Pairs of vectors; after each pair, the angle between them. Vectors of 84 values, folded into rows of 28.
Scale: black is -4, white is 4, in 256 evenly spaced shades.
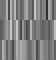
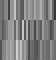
partly aligned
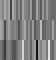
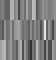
partly opposed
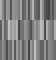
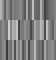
nearly parallel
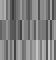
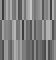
partly opposed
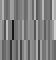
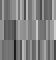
partly aligned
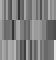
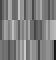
nearly opposite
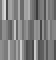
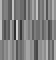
partly opposed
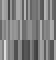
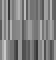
nearly parallel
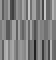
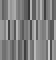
partly opposed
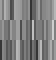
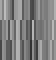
nearly parallel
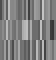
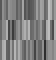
partly aligned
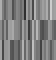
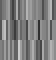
orthogonal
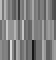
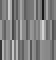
orthogonal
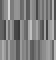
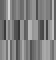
nearly parallel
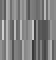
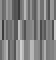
orthogonal
